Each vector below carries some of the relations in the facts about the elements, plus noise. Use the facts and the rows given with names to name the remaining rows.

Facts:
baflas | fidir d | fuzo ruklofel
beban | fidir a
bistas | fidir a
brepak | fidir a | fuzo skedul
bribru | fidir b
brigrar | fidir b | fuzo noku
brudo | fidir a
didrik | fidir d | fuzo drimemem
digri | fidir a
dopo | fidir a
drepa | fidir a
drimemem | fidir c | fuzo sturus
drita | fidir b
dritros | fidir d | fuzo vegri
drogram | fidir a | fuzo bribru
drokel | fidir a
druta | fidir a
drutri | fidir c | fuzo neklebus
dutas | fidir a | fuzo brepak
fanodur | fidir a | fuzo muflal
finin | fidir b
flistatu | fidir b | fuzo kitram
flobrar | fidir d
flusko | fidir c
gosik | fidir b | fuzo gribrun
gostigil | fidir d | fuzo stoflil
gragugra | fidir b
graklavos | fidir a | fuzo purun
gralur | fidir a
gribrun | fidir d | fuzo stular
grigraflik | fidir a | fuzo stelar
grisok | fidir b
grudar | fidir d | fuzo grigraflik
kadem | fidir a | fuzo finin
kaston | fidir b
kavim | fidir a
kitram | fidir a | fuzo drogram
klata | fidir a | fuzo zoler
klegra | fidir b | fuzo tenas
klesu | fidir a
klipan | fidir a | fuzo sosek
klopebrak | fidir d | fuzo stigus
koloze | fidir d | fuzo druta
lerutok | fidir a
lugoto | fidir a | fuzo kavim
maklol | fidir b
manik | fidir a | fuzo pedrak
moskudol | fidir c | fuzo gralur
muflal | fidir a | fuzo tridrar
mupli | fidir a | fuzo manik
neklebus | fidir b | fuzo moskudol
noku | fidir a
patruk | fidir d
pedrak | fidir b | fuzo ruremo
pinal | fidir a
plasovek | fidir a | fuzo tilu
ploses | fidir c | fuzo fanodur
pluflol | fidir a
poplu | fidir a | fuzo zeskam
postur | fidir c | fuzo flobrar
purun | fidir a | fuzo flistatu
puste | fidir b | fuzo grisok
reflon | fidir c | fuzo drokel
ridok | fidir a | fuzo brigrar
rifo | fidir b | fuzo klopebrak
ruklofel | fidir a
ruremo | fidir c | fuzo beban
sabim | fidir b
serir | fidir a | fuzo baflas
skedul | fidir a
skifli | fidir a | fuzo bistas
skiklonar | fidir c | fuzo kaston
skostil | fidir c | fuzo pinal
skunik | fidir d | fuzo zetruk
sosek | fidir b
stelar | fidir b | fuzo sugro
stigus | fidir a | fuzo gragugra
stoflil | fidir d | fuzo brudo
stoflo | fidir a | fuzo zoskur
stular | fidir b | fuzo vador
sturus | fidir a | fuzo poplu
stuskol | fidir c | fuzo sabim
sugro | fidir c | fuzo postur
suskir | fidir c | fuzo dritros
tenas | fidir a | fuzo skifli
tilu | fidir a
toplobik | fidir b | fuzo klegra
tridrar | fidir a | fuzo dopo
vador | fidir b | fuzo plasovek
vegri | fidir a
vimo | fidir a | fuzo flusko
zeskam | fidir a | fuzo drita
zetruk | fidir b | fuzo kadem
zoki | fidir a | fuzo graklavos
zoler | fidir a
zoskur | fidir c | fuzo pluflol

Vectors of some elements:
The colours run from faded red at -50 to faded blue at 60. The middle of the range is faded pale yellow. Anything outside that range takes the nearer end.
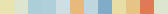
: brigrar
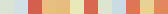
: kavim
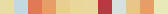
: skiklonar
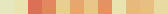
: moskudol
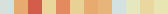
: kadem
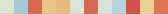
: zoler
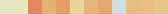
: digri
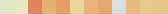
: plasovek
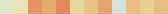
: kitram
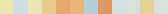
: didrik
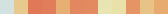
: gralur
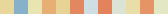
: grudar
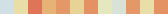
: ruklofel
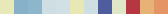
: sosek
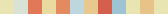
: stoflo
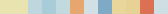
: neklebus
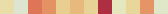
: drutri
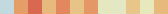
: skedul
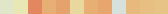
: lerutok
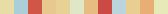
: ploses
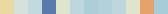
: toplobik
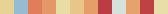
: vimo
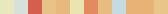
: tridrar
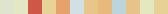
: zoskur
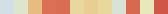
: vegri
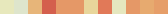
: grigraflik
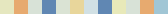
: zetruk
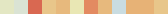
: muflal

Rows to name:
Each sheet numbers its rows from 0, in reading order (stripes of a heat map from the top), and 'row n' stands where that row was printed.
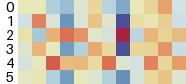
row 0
flistatu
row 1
finin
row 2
suskir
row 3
sabim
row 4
dopo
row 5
pedrak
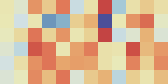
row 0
mupli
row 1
grisok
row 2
dutas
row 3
flusko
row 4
noku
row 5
manik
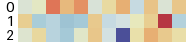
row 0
ruremo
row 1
rifo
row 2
bribru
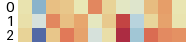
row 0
klopebrak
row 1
serir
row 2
klipan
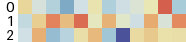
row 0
gosik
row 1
beban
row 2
drita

